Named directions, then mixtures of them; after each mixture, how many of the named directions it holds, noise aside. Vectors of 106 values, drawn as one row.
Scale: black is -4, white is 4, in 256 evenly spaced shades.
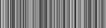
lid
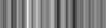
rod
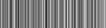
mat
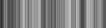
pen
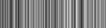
two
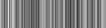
three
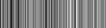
three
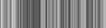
three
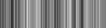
three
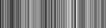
three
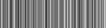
one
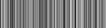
one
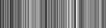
three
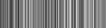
two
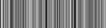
three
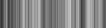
one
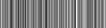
two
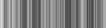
one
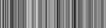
three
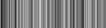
three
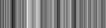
three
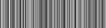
one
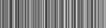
one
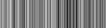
three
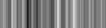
one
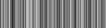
two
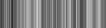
two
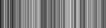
two
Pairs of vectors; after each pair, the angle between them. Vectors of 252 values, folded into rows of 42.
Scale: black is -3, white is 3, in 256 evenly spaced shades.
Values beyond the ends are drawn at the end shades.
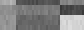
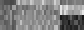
nearly opposite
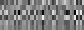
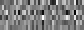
nearly parallel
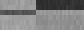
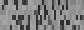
orthogonal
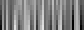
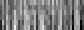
nearly parallel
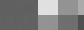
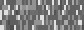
orthogonal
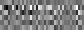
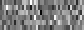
partly opposed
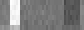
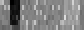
nearly opposite
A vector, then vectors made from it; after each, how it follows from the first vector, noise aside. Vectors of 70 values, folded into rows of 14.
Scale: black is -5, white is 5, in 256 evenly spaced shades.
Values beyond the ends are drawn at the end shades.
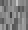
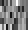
scaled up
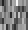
scaled up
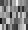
scaled up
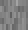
shrunk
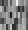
scaled up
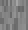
shrunk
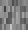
wrapped around
